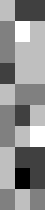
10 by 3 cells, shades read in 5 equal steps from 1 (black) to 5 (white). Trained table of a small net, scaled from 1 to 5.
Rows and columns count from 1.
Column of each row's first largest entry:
1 2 2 2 1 3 3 1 1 2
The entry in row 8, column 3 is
2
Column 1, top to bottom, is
4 3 3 2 4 3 3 4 4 3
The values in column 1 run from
2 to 4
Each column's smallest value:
2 1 2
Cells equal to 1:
1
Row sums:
8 12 11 10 10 9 12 8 7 10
